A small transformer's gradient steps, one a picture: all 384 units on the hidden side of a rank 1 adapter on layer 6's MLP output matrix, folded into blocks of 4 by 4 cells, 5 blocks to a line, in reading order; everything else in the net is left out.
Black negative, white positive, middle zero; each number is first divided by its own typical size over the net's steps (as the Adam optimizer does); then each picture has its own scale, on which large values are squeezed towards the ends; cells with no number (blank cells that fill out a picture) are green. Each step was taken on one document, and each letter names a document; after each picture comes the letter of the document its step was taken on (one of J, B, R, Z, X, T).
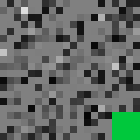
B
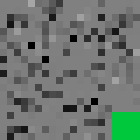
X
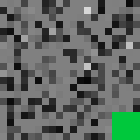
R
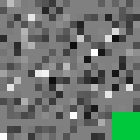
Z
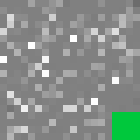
X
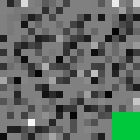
B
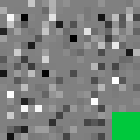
X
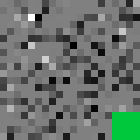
Z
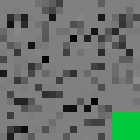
X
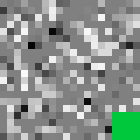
R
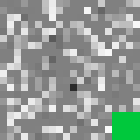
R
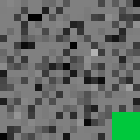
Z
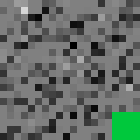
Z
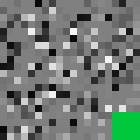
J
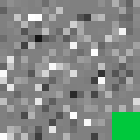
Z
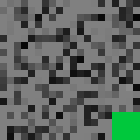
B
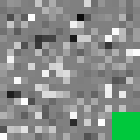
J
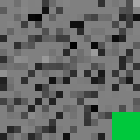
Z
